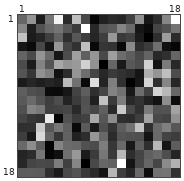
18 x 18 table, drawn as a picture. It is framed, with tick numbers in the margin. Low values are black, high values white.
Seam: none. Mirror symmetry: none. Grain: fine. Average level on the scale: 30%.
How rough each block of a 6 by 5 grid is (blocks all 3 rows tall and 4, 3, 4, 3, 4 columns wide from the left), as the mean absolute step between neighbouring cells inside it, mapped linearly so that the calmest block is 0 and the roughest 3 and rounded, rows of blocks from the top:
22212 / 12312 / 12313 / 10212 / 21111 / 01121
